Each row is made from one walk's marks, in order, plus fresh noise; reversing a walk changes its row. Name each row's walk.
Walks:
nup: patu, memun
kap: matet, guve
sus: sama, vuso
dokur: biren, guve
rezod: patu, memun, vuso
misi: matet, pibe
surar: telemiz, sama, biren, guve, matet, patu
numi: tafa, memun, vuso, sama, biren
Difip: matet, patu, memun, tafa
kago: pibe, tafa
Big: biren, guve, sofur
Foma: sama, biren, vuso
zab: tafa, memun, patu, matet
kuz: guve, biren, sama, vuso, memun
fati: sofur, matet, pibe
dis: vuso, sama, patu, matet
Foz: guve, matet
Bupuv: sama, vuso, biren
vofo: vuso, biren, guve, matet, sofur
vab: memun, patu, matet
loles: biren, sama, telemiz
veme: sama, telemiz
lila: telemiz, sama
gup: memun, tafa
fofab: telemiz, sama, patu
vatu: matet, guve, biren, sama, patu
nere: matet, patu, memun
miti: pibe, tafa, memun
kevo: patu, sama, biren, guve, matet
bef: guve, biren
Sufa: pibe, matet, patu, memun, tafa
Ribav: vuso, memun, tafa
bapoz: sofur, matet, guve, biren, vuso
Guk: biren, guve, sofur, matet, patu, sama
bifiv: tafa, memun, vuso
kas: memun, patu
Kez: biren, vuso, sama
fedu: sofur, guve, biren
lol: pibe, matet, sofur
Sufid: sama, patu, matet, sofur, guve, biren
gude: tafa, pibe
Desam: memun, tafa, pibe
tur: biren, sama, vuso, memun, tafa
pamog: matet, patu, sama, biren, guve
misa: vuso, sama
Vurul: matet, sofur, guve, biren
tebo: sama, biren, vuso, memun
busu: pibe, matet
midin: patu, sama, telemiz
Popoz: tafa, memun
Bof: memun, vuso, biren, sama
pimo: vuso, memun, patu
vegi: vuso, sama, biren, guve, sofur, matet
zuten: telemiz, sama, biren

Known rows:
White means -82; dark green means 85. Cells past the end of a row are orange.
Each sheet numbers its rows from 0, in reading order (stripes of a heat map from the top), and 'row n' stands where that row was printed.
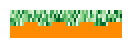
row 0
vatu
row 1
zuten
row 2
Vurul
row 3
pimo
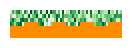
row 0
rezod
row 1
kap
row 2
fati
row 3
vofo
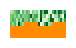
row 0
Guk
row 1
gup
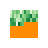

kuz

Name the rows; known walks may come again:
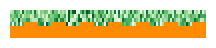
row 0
bapoz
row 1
kuz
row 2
gup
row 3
fati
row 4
pamog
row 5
vatu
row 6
vofo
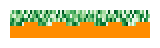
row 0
rezod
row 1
nere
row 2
tur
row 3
pimo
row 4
kap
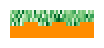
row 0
Vurul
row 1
zuten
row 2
Guk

